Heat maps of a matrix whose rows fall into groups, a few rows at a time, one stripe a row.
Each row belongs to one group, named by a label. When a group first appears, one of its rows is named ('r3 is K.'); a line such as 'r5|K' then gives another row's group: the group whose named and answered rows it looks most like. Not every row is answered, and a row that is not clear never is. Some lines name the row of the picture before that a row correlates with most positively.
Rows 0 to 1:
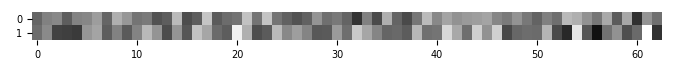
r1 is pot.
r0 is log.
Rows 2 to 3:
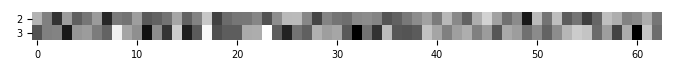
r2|pot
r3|log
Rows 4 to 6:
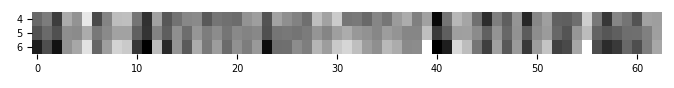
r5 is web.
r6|web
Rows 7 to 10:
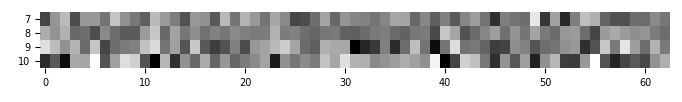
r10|web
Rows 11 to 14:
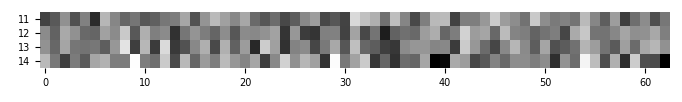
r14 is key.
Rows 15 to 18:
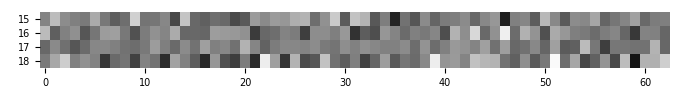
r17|pot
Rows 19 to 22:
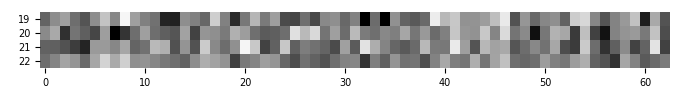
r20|pot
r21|pot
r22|log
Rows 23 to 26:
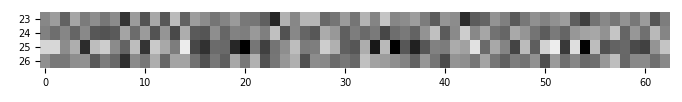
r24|log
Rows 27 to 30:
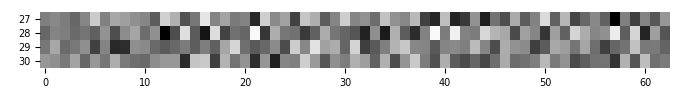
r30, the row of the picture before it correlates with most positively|23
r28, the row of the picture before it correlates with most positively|24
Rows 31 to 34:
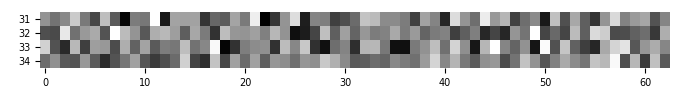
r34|log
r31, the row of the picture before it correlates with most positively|28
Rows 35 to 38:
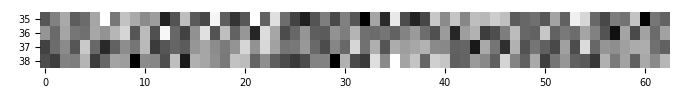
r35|log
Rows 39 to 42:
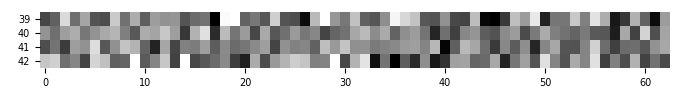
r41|web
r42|key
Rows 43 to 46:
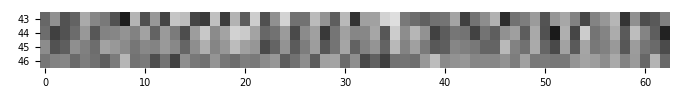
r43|log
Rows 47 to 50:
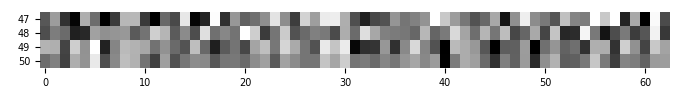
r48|pot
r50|web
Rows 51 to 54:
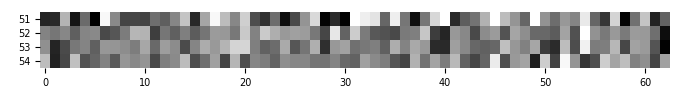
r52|key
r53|key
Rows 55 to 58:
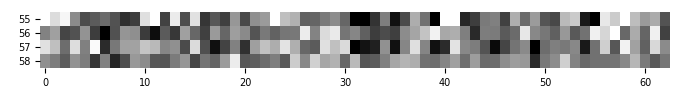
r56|log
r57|web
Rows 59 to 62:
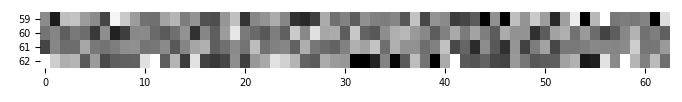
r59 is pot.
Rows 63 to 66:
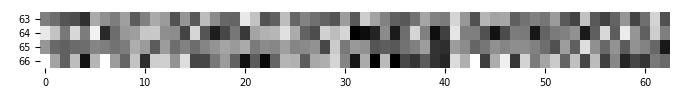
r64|web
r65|key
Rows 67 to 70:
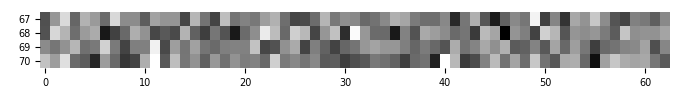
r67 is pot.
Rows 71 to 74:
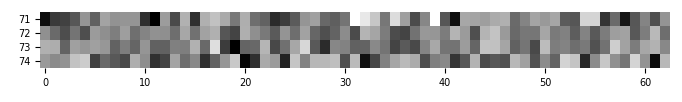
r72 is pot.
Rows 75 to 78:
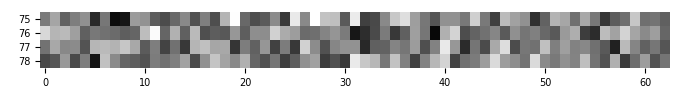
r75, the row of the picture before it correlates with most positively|74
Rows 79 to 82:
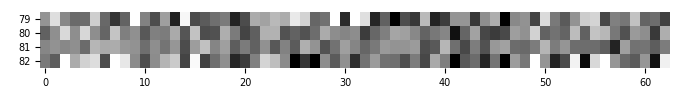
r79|key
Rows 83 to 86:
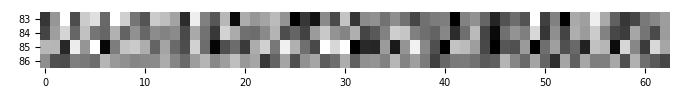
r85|web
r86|key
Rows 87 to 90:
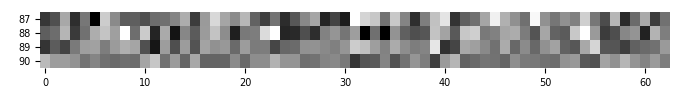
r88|log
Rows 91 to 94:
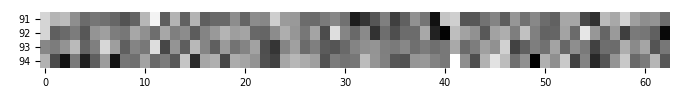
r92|key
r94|pot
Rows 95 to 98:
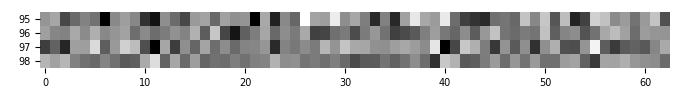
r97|web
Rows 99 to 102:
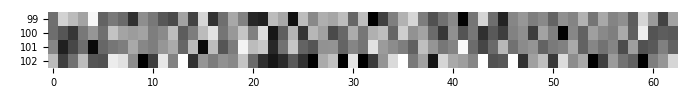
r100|key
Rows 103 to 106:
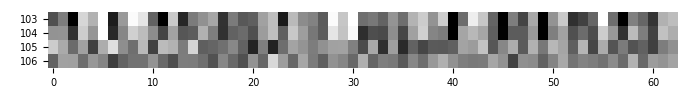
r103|web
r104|web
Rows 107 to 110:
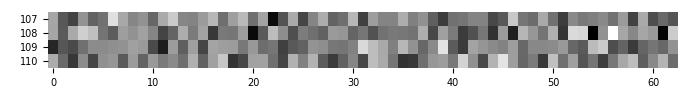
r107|key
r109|web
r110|pot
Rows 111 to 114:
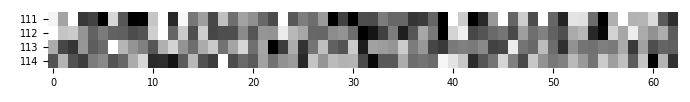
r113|key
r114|log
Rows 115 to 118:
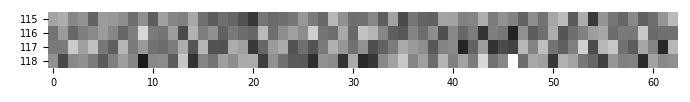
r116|key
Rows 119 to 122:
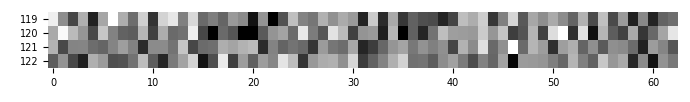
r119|key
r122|log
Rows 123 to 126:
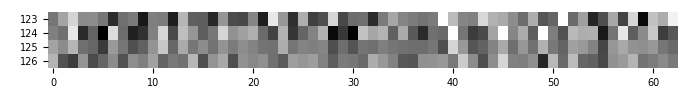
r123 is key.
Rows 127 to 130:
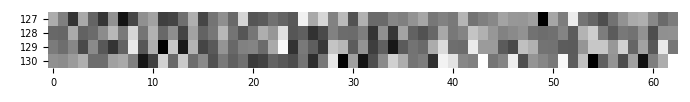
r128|log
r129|log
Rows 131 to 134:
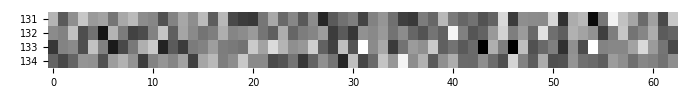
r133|key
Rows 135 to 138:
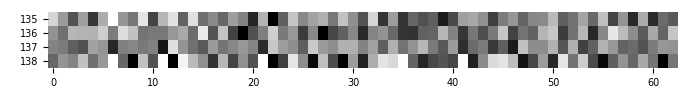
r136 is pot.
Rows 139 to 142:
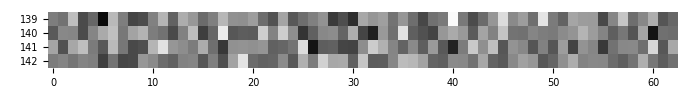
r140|log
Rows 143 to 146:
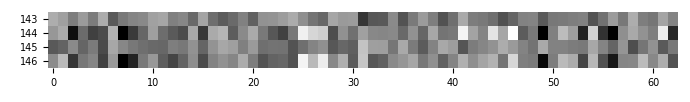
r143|web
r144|pot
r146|pot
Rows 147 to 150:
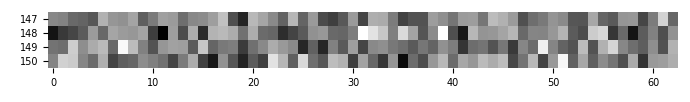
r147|pot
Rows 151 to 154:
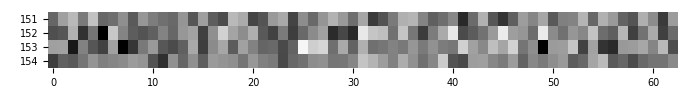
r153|pot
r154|web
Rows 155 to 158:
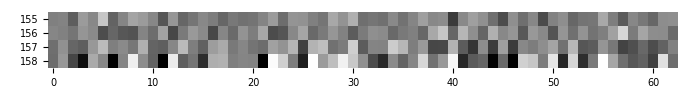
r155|web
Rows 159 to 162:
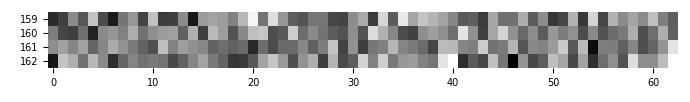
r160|pot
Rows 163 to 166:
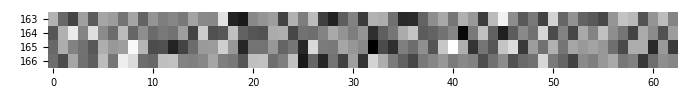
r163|pot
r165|log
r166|pot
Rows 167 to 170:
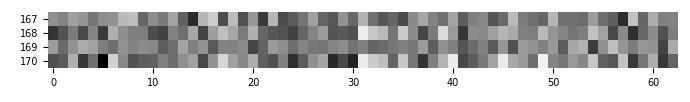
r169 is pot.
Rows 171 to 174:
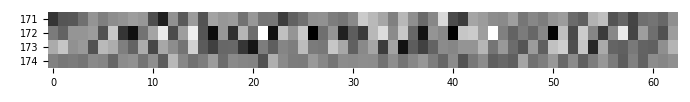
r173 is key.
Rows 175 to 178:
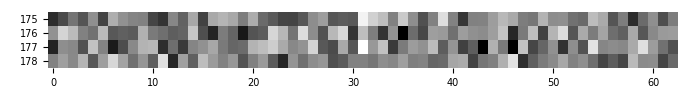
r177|key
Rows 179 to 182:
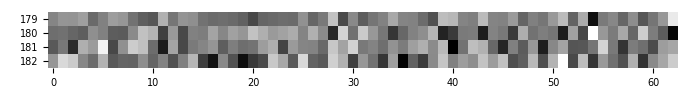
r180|key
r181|web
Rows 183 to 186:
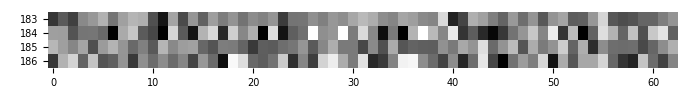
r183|web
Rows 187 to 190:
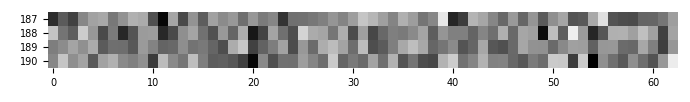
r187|web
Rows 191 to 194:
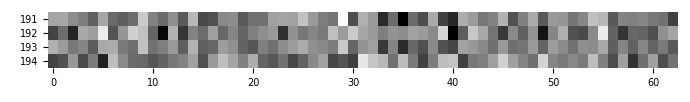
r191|key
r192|web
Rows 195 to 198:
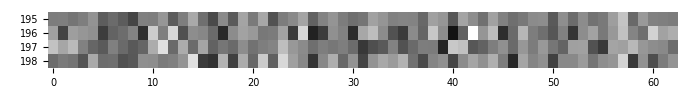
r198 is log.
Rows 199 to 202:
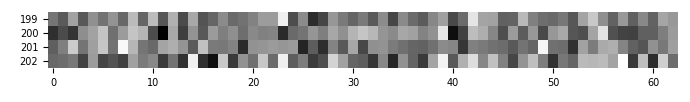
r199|log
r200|web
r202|log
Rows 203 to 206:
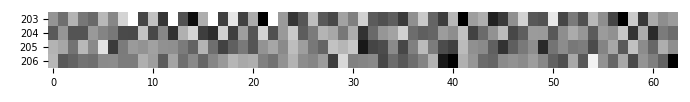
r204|log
